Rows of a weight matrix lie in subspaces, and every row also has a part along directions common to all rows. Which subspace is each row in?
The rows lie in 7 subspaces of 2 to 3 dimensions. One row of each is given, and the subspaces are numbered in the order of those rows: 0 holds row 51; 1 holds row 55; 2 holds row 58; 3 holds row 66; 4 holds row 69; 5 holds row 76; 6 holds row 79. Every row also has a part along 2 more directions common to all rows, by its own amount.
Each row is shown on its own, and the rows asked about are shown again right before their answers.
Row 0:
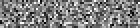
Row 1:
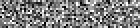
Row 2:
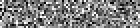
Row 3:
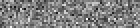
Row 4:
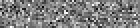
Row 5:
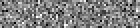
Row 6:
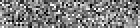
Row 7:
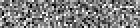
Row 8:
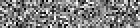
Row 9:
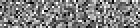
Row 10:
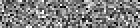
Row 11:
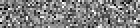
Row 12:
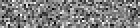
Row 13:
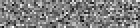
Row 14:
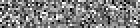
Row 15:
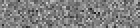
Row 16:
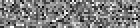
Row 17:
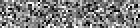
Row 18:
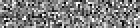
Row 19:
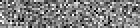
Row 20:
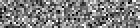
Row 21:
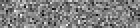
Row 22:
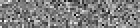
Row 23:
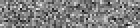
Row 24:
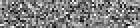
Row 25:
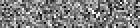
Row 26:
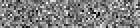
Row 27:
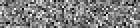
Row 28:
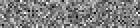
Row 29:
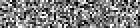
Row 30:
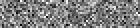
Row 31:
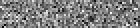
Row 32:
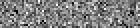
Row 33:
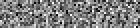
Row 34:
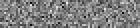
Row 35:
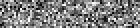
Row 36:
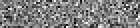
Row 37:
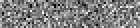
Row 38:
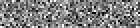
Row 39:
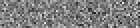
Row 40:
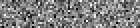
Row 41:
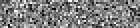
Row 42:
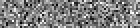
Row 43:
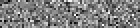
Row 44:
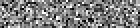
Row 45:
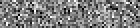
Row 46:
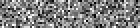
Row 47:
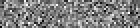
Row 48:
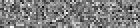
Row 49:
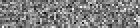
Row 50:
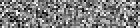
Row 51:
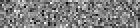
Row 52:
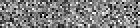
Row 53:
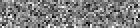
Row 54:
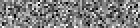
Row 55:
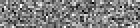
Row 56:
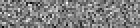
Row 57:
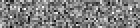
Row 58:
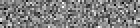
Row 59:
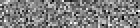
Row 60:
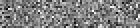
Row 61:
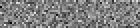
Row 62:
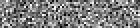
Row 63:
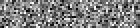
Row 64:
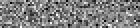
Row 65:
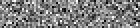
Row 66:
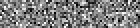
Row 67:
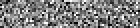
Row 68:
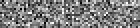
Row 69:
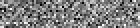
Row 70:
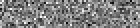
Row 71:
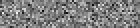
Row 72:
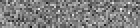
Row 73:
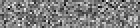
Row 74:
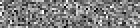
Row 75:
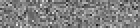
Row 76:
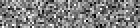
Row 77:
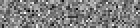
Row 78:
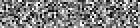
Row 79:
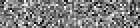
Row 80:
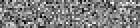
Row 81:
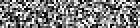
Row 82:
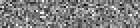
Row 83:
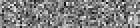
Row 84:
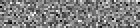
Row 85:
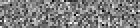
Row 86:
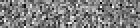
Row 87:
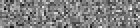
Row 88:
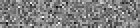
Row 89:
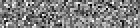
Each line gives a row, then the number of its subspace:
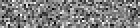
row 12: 0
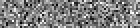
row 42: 6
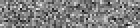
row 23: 1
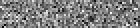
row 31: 3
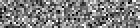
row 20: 4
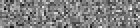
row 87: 1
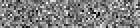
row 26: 5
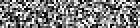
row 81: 6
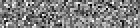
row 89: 6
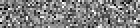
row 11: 2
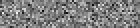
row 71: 1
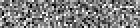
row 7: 0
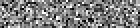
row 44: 4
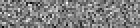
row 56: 2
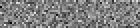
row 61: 3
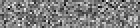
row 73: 6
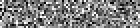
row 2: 4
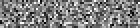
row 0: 6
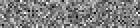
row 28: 5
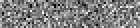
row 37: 0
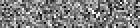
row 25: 5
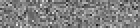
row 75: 3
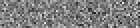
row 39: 5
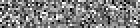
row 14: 2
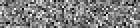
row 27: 4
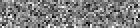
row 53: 2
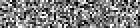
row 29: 3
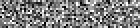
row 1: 4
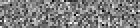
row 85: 0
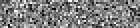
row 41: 0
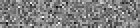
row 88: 2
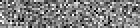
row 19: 4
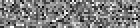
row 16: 1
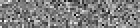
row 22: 0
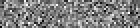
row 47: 6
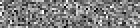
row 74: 4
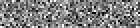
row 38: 5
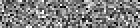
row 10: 2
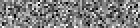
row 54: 2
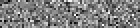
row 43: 0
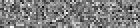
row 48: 1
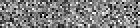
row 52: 5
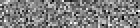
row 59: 0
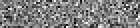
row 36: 2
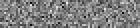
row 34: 2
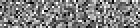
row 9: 3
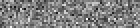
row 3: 1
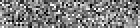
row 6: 4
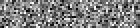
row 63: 5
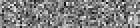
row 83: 6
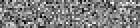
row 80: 4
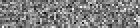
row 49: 3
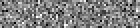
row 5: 6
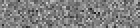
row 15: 5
